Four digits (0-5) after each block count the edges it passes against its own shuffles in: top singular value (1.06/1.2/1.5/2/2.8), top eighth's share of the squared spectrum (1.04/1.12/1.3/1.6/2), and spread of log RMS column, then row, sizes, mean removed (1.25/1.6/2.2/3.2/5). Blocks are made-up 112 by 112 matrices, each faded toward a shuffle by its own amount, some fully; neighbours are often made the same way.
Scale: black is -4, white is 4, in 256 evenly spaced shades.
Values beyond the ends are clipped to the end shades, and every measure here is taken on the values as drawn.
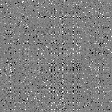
5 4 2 2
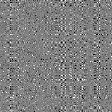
5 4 3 3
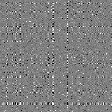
5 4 3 3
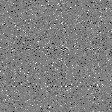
4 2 1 1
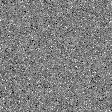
1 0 0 0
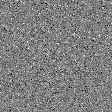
2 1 0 0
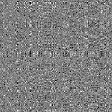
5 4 3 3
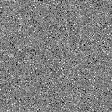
3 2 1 1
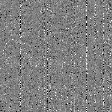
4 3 3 0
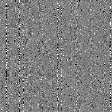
3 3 3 0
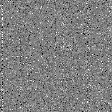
2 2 2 0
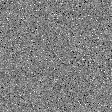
0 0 0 0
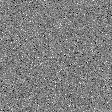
0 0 0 0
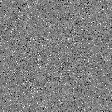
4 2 0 0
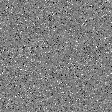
2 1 0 0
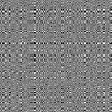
5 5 4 4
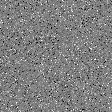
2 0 0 0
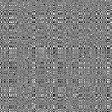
5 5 4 4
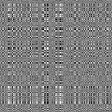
5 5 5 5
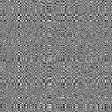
5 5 4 4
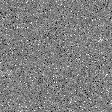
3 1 0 0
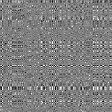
5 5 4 4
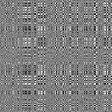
5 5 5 4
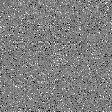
4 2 1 1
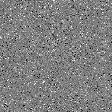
3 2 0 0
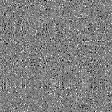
4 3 1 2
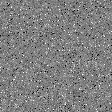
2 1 0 0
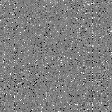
4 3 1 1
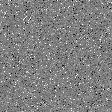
1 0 0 0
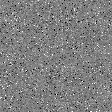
2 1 0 0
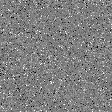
2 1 0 0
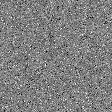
0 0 0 0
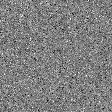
1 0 0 0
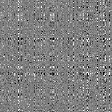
5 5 4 3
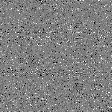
3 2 0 2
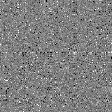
4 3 1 2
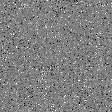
2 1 0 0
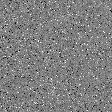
0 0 0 0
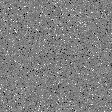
0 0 0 0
